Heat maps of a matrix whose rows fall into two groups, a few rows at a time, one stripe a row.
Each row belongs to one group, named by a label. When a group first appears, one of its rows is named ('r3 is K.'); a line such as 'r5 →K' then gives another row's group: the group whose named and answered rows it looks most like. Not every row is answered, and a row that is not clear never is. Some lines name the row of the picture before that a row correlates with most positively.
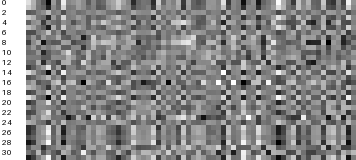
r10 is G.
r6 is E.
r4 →G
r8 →G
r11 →G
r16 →G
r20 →E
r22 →E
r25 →E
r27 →E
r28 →E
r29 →G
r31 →E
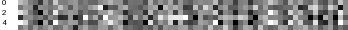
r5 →G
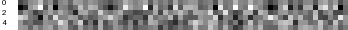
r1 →E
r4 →G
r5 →G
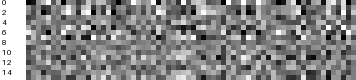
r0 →E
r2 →G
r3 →E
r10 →G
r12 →E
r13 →G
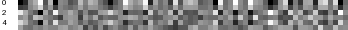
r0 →E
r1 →E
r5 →G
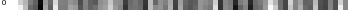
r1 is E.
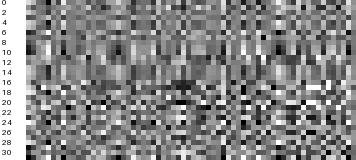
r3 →E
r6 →E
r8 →E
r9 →E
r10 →E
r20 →G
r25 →G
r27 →G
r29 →E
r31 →E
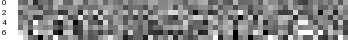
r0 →G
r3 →G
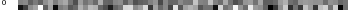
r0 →G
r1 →E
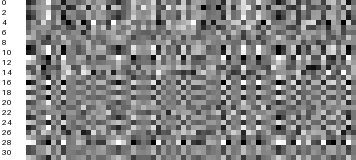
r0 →E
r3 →E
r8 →G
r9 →E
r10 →E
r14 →G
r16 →E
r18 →E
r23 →E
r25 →E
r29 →E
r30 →E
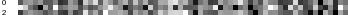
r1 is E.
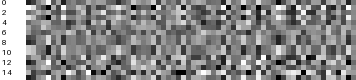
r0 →E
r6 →G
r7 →E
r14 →G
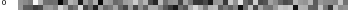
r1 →G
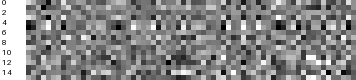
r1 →G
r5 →E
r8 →E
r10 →G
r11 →G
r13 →E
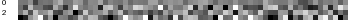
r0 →G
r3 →E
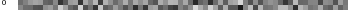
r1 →G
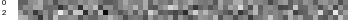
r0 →E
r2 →G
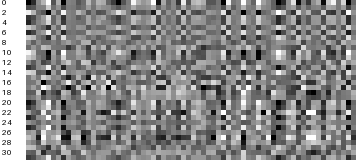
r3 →E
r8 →G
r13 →E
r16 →G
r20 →E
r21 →E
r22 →G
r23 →E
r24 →G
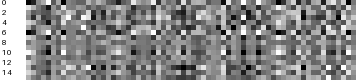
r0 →E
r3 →G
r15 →G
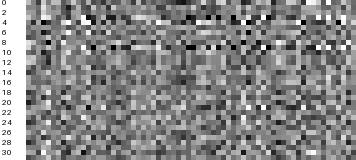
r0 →G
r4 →G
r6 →G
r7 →E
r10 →G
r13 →G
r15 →G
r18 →E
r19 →G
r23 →G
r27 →G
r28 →E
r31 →E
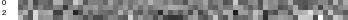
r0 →G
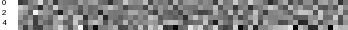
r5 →G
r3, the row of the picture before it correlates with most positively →0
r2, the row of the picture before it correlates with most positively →3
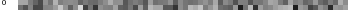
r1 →G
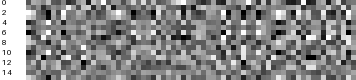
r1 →G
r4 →E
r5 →G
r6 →E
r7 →G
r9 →G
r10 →E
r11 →G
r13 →G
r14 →G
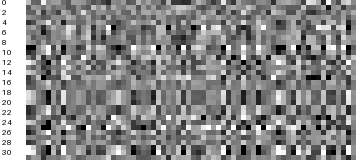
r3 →G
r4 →E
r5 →G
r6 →G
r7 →G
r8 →G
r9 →E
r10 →E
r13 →G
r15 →G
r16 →E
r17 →E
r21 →E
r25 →G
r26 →E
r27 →G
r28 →E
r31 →G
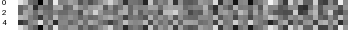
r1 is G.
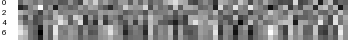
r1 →E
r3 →G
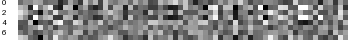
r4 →G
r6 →G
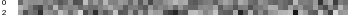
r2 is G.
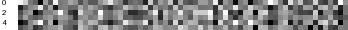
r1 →E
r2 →G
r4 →E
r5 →G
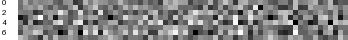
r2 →G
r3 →E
